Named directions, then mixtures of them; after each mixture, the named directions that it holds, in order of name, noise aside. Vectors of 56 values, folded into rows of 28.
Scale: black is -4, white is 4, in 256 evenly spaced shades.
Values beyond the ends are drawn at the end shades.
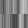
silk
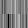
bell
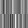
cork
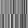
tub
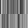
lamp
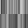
lamp, silk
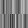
cork, silk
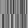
lamp, tub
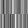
cork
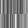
cork, lamp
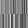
tub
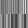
silk, tub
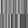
lamp, tub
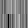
bell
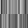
lamp
